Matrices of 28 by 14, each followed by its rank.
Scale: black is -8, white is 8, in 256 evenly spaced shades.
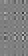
one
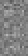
three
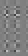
one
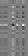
one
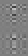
one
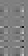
one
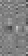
three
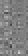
three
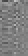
three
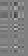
one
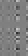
one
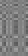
one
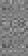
three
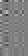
one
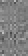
three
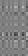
one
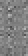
three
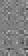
three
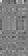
three
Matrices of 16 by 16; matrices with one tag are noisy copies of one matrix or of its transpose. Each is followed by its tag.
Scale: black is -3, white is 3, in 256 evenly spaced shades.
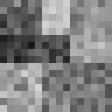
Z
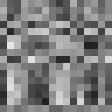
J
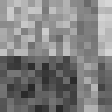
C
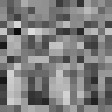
J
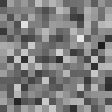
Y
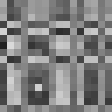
J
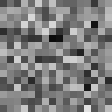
Y
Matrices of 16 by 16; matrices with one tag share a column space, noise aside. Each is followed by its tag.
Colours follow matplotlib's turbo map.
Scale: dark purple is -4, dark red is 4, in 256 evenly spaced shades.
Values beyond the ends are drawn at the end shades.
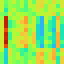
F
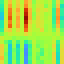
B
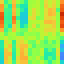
B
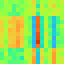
F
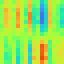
B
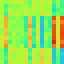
F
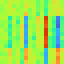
F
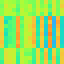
F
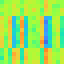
F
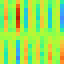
B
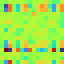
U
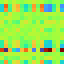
U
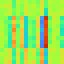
F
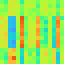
F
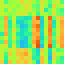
F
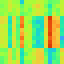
F
